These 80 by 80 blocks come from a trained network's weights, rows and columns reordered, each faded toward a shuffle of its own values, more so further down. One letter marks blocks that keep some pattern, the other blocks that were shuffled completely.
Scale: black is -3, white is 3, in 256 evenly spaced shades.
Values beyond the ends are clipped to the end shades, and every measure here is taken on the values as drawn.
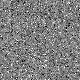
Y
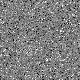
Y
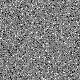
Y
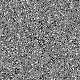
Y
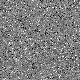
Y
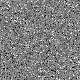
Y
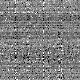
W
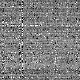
W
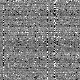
W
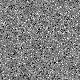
Y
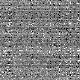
W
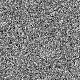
Y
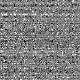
W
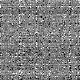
W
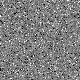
Y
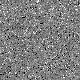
Y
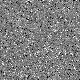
Y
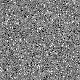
Y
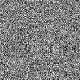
W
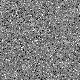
Y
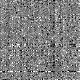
W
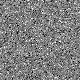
Y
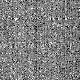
W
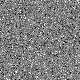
Y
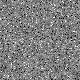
Y
